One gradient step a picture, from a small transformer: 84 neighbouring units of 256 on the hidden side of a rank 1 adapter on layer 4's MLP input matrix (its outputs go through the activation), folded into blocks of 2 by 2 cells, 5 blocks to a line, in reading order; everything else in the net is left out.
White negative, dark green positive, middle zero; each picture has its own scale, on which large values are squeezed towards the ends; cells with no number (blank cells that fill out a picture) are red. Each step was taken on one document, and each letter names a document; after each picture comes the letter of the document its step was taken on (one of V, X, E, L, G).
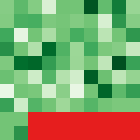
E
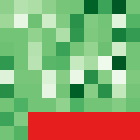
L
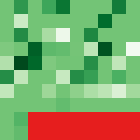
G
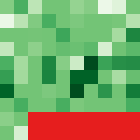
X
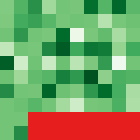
E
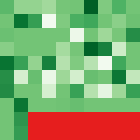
L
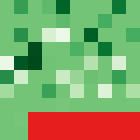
G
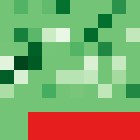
G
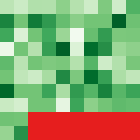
E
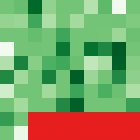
X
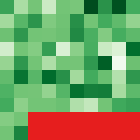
E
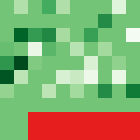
G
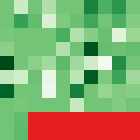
L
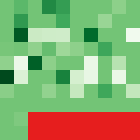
G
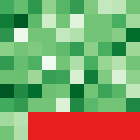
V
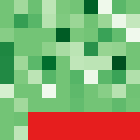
L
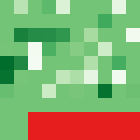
G
